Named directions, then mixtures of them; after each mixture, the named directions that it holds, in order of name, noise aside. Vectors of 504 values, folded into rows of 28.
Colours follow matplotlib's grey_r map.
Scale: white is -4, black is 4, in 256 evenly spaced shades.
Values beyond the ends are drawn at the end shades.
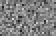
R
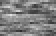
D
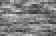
D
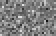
R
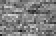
D, R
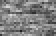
D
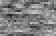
D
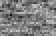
D, R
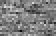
D, R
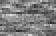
D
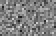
R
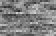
D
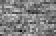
D, R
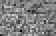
D, R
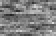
D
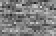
D, R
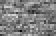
D, R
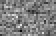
D, R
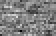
D, R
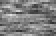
D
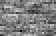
D, R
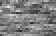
D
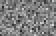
R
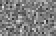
R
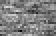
D, R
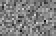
R
